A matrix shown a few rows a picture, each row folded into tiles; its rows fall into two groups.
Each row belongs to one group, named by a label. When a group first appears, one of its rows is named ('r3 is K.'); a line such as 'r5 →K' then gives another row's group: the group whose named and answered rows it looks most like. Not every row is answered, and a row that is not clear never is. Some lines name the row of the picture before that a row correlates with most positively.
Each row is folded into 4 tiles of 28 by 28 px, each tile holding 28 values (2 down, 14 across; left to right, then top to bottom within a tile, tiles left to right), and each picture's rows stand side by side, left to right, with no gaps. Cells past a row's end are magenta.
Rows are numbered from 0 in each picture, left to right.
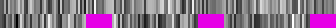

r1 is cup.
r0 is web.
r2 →cup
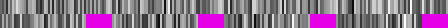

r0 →web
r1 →web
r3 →cup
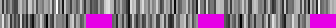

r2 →web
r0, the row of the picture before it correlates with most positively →1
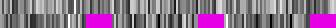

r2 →cup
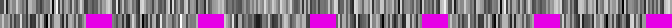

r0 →web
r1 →web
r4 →web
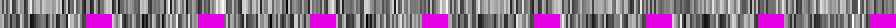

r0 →cup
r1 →web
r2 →web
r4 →cup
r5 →cup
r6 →cup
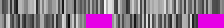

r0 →web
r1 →cup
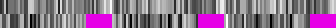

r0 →web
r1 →cup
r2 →cup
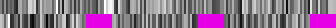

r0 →web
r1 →cup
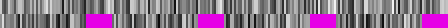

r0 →cup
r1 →web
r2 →web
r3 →web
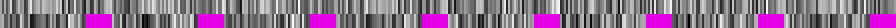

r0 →cup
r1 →cup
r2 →cup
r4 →web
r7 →cup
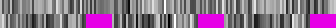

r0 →cup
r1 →cup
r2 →cup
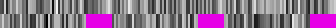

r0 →web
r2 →cup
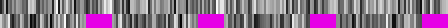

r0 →web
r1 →web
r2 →cup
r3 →cup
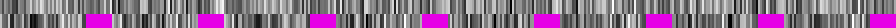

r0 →cup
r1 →web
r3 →web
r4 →web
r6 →cup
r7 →cup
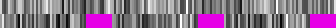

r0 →cup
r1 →cup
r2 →cup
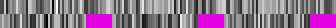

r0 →web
